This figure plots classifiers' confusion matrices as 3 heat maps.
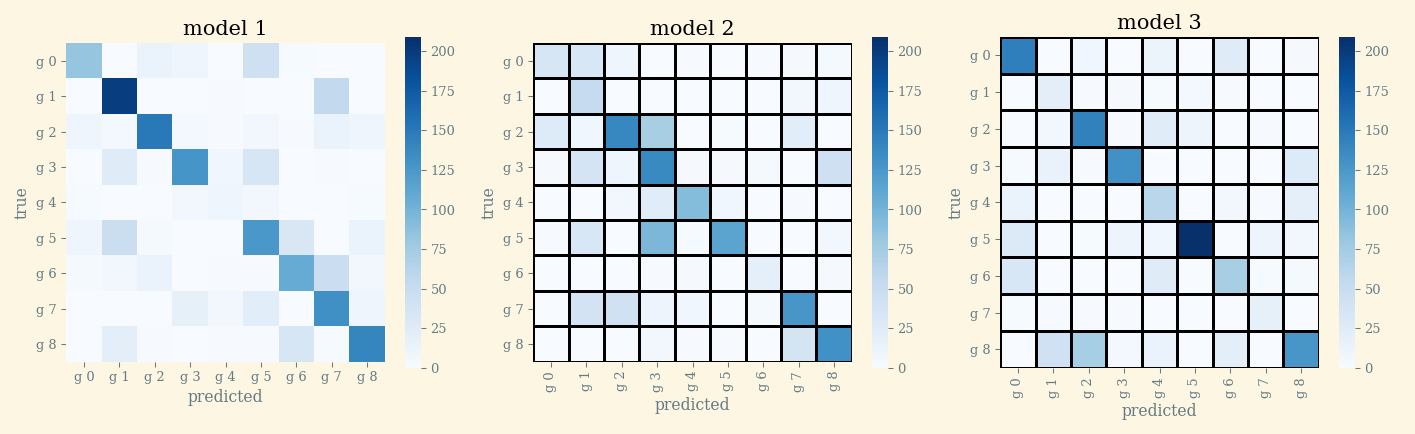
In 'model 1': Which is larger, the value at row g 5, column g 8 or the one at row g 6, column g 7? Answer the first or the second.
the second
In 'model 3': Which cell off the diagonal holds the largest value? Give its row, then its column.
g 8, g 2
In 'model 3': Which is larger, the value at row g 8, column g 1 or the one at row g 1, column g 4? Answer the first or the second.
the first
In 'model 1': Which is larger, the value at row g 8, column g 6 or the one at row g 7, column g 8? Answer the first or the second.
the first
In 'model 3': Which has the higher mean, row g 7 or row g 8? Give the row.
g 8
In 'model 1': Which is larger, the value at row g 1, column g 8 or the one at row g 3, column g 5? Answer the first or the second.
the second
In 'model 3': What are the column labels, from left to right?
g 0, g 1, g 2, g 3, g 4, g 5, g 6, g 7, g 8
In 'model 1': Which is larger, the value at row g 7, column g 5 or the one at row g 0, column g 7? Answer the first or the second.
the first
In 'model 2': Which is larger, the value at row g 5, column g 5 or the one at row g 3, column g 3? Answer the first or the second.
the second
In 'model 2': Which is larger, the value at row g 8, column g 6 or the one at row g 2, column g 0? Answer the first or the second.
the second
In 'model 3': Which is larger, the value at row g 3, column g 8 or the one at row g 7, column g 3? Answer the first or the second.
the first
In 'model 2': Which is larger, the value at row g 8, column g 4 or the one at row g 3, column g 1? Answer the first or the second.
the second
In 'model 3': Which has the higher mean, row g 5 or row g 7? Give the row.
g 5
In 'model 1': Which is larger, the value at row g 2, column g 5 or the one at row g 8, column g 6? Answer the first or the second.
the second
